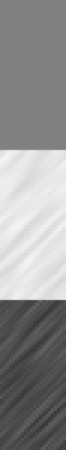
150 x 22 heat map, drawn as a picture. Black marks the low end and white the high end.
It is made of 3 by 1 panels. Panel 1,1: middling, flat. Panel 2,1: very high, slanting up to the right, faint in contrast. Panel 3,1: low, slanting up to the right, faint in contrast.
